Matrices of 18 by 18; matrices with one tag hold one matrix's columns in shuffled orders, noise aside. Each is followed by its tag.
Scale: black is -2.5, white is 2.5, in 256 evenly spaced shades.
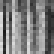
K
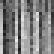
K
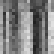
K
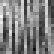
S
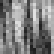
S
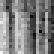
K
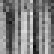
K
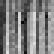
K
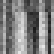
K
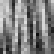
S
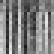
K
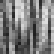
S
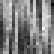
S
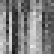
K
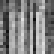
K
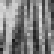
S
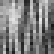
S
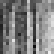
K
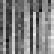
K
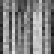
K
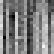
K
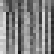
K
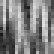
S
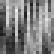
S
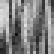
S
